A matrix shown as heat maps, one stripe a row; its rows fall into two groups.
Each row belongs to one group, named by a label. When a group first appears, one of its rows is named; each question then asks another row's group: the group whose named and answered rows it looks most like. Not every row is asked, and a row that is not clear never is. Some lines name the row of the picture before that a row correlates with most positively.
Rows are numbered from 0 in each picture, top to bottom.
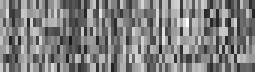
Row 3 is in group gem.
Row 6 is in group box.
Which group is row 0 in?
gem
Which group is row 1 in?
gem
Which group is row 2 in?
gem
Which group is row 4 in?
gem
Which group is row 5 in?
gem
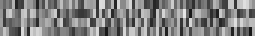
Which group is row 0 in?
box
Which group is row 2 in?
box
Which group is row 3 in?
gem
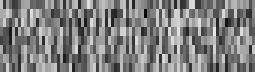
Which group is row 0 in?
box
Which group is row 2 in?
gem
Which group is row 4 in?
box
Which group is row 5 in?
box
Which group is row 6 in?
gem
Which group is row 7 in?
gem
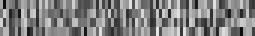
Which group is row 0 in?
box
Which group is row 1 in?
gem
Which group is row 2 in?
box
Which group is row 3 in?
gem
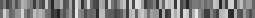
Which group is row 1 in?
gem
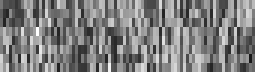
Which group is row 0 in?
box
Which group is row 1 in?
box
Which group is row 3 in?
gem
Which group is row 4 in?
gem
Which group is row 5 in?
gem
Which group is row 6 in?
gem
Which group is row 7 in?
gem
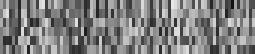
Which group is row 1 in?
gem
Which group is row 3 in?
gem
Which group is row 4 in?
box
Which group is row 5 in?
gem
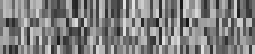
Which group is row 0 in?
gem
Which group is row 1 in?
gem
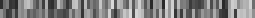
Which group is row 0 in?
box
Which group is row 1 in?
box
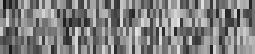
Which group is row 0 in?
box
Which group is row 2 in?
gem
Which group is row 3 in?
box
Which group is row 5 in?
box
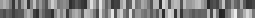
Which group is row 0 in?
gem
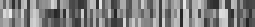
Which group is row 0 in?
gem
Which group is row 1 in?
gem
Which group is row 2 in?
gem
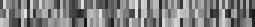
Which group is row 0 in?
gem
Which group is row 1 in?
gem
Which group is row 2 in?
gem
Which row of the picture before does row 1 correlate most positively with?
0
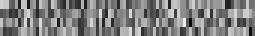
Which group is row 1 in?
box
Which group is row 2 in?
gem
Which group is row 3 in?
box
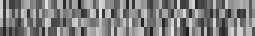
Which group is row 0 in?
box
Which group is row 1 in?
gem
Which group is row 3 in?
box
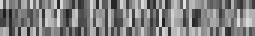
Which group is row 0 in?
gem
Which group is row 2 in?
box
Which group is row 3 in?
gem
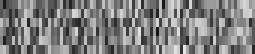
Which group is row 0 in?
box
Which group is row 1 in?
box
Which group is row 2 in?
gem
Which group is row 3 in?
box
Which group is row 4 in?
box
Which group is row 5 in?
gem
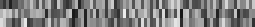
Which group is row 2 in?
gem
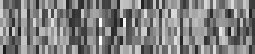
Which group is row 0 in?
box
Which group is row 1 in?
gem
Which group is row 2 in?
gem
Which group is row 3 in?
gem
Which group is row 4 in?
gem
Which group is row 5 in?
box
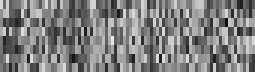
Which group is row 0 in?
gem
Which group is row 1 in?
gem
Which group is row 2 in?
box
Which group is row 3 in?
gem
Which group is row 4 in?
box
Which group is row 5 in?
box
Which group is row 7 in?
box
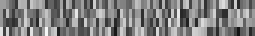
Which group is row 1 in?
box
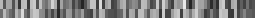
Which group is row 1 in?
gem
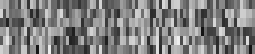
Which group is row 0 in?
gem
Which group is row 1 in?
box
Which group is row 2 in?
box
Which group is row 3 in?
gem
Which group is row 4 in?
gem
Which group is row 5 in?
gem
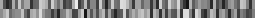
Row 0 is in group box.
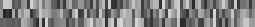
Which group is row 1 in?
box
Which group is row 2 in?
box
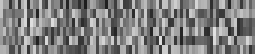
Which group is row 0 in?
gem
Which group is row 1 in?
box
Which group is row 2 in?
gem
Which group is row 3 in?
gem
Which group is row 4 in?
box
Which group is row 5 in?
gem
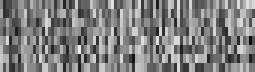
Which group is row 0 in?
box
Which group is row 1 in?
box
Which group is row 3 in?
box
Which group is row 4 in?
gem
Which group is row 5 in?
box
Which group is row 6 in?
gem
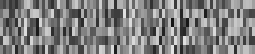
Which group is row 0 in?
box
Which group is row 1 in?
gem
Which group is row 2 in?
box
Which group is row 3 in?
box
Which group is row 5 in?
box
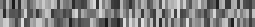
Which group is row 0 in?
gem
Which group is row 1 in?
box
